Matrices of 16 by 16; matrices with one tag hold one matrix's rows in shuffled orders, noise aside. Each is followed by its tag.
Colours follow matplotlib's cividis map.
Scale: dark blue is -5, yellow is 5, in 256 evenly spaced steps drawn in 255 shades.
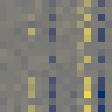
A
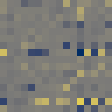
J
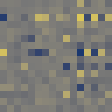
J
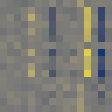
A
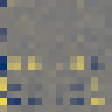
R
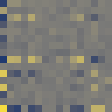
R
